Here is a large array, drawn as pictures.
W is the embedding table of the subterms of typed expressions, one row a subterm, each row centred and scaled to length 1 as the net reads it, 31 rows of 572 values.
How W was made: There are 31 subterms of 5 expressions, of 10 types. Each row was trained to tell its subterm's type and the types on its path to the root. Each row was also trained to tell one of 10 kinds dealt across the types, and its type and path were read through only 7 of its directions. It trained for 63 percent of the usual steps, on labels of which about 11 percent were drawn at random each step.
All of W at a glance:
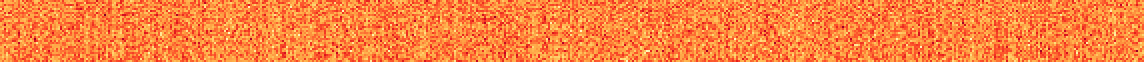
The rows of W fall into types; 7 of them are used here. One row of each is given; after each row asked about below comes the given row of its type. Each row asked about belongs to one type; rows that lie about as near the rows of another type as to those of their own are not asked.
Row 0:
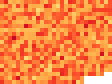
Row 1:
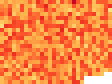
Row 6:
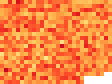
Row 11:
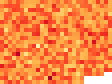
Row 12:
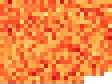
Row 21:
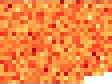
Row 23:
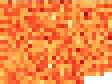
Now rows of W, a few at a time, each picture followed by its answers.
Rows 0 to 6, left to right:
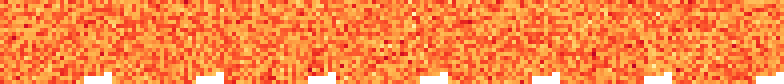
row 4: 12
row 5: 0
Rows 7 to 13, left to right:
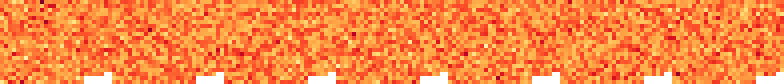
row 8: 6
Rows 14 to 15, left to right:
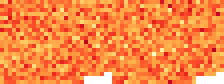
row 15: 21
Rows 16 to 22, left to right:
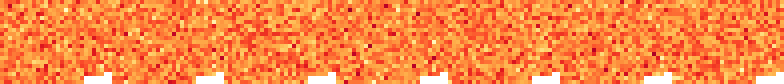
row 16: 21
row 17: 21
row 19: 12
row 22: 1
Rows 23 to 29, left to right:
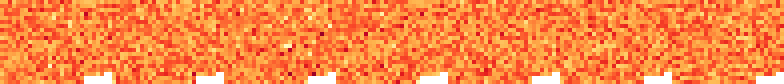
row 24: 6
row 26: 23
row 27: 0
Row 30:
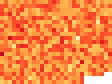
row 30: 12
